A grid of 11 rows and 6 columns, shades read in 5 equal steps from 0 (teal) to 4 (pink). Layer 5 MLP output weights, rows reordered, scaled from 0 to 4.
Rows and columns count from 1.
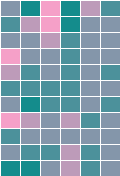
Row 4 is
4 2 2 1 2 2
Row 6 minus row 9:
0 -1 -1 -1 0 0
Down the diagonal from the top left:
2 3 3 1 2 2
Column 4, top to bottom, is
0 0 1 1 1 1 1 3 2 3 3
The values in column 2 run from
0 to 3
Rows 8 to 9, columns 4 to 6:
3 1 2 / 2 2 2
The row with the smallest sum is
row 7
